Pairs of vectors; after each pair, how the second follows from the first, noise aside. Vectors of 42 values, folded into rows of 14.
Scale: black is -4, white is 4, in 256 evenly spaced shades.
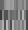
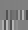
partly zeroed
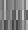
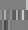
partly zeroed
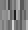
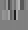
partly zeroed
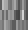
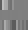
partly zeroed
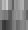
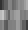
wrapped around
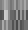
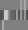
partly zeroed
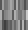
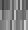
wrapped around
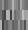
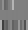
partly zeroed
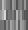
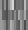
wrapped around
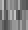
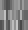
wrapped around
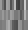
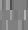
partly zeroed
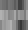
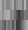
wrapped around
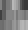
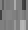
partly zeroed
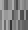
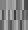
wrapped around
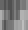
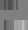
partly zeroed
